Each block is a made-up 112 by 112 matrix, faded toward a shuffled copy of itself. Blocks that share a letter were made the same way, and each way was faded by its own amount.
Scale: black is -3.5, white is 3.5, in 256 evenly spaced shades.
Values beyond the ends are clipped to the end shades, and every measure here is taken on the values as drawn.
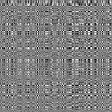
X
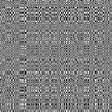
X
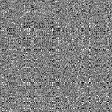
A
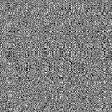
A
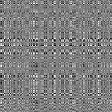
X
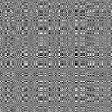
X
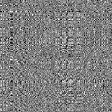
A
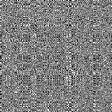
A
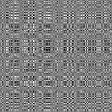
X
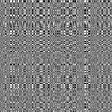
X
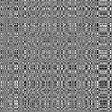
X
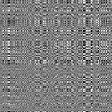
X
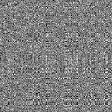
A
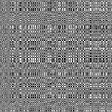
X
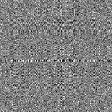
A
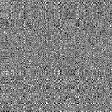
A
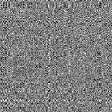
A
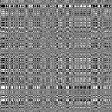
X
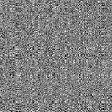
A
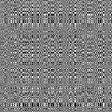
X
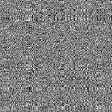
A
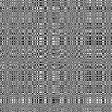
X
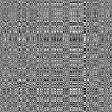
X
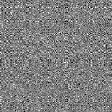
A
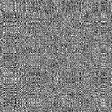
A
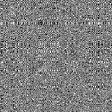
A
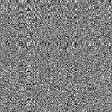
A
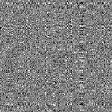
A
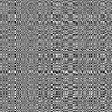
X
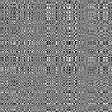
X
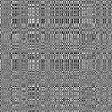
X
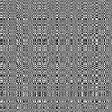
X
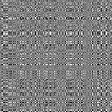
X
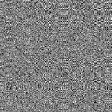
A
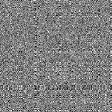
A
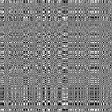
X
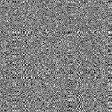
A
